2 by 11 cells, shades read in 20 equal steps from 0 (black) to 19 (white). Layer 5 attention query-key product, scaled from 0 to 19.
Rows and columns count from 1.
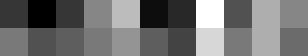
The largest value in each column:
9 6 7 10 14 7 5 19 9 13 10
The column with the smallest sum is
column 2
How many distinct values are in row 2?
8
